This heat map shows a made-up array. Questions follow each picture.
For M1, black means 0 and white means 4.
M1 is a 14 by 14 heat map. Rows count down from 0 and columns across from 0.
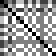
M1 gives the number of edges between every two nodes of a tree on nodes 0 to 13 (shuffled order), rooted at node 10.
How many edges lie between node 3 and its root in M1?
2
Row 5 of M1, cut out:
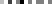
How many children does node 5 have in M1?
0
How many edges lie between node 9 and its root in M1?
2
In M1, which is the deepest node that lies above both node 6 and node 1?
0
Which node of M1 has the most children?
0
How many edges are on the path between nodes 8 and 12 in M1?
4
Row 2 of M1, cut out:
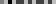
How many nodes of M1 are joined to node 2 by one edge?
6
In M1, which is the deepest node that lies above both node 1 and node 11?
0
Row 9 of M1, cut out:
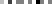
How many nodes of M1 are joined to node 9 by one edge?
1
